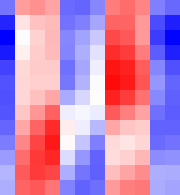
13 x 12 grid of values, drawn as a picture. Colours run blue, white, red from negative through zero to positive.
Lone odd cells: none. Slope: none. Stripes: upright, repeating 2 times.
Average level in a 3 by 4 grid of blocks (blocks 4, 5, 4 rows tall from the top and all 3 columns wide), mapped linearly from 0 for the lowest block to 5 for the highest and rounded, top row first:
1 1 4 0 | 2 2 5 1 | 4 2 2 1
